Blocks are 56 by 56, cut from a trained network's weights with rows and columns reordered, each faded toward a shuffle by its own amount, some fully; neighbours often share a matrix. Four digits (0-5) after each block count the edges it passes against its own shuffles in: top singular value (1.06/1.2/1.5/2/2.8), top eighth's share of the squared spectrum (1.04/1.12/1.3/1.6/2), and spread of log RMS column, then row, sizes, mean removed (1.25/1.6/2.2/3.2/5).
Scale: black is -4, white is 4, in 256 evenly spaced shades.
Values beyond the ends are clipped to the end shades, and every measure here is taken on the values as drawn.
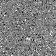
0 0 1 0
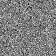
0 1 0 0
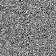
2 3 1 1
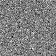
0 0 0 0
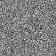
2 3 1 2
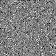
0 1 0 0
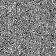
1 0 1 0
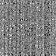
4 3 0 3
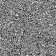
0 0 0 0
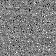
0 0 0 0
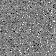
0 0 0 0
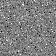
0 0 0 0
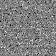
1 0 0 0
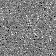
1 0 0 0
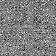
1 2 1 0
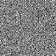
3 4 2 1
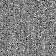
0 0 0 0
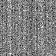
3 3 1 2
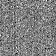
2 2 0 1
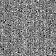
2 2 0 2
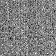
2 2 0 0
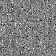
0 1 0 0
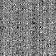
3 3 0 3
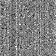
3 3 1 2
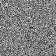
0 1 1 0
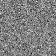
1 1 0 0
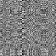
4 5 3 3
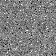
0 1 0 0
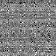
3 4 3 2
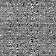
3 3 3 0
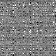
3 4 3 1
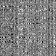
3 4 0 3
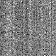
3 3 1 2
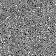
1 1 0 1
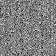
1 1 0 0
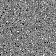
0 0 0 0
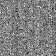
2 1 0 0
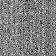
3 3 0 2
